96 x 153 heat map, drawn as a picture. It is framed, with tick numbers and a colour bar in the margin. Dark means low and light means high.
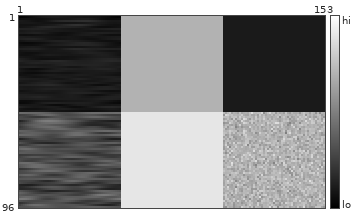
The table splits into 2 rows of 3 panels. Panel 1,1: very low, streaked across, faint in contrast. Panel 1,2: high, flat. Panel 1,3: very low, flat. Panel 2,1: low, streaked across. Panel 2,2: very high, flat. Panel 2,3: high, fine-grained.
